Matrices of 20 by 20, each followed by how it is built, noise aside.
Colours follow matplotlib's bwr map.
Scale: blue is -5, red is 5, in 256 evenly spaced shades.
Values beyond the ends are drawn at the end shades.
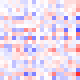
low rank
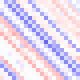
Toeplitz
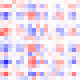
low rank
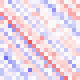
Toeplitz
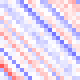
Toeplitz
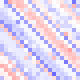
Toeplitz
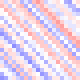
Toeplitz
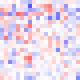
low rank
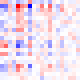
low rank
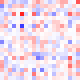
low rank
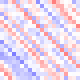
Toeplitz
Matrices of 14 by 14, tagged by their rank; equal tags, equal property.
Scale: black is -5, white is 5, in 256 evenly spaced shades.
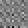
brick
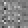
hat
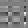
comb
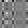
comb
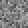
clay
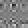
brick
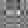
comb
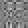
brick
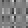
comb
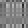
comb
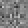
hat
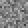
clay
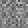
hat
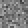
clay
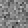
clay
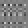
comb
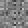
hat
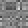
brick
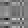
comb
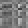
brick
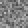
clay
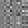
brick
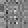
hat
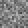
clay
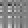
comb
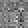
hat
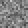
clay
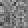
hat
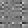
brick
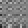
brick
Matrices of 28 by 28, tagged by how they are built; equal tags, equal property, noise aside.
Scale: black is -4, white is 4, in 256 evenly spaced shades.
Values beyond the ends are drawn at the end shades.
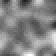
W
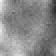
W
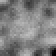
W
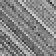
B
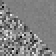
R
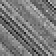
B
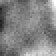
W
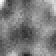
W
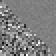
R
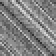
B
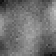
W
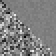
R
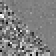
R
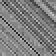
B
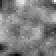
W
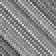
B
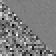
R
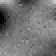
W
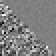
R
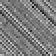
B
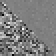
R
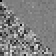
R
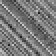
B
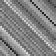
B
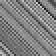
B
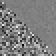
R
